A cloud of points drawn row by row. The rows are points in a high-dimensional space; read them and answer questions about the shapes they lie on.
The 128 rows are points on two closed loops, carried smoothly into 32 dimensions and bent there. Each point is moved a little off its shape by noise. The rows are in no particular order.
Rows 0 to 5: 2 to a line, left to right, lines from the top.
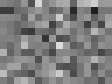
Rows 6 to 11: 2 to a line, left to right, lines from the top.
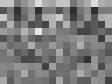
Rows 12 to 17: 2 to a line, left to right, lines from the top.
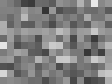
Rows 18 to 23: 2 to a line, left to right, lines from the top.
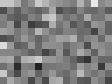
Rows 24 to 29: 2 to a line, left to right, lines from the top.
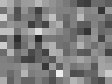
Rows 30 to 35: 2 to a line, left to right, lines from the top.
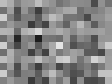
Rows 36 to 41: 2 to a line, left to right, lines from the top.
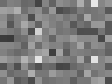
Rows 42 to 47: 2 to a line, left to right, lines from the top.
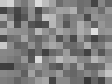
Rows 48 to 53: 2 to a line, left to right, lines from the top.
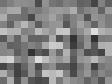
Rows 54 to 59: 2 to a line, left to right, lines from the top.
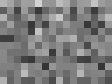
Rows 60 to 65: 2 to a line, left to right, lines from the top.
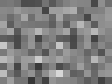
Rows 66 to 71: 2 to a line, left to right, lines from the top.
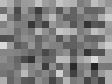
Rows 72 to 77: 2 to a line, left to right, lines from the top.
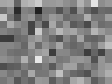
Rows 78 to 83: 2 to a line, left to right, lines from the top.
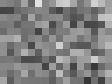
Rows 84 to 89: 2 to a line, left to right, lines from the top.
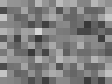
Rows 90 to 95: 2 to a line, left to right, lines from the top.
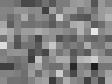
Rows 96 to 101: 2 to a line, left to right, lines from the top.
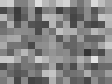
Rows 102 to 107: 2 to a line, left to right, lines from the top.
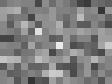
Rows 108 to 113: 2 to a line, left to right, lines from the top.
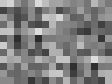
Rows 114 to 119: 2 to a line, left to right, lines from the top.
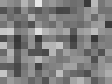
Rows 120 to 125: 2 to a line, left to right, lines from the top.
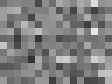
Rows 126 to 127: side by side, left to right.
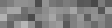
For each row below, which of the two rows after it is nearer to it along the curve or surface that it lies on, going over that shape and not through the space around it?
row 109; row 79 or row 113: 79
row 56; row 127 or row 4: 127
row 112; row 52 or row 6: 52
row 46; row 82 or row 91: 82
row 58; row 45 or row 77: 77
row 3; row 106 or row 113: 106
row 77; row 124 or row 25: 25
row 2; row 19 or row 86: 19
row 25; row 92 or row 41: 41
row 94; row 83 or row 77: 83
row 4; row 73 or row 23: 23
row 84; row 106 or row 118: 106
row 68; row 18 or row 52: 18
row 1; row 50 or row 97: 97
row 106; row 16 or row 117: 16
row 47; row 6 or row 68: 68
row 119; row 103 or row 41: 103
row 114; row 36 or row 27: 27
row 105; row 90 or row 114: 114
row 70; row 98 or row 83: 98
